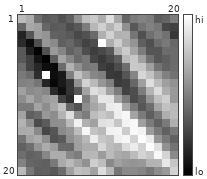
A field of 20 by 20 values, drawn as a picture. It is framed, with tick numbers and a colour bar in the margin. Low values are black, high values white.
The grain runs diagonally down to the right. The ninth with the lowest average is the top left. Three lone cells stand out, each far higher than its neighbours. No single row or column stands out from its neighbours.
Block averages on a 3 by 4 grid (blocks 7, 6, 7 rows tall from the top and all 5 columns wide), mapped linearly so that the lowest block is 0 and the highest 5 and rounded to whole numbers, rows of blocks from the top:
0 1 3 1
2 2 3 3
2 4 5 4
